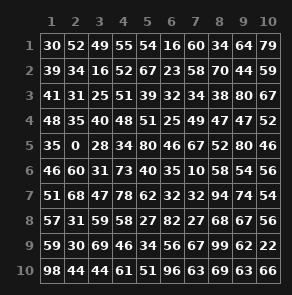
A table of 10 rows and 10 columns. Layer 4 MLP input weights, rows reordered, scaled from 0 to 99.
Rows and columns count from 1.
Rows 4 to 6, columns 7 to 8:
49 47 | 67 52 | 10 58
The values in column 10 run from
22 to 79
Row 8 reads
57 31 59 58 27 82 27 68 67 56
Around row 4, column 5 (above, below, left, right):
39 80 48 25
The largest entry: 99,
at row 9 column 8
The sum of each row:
493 462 438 442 468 463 592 532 544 655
